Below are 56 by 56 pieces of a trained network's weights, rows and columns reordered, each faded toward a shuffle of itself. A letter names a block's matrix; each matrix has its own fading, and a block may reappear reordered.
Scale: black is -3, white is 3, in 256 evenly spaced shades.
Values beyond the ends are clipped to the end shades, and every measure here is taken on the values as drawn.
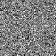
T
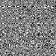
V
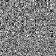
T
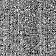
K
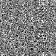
T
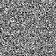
T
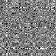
V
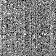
K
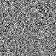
T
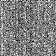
K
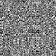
T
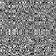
V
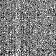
K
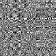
V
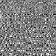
V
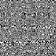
V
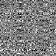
V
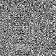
T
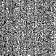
K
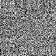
T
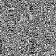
T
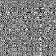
V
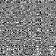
V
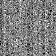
K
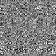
V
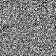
T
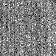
K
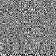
V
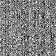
K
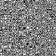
T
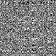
T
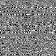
V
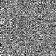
T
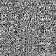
T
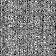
K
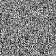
T
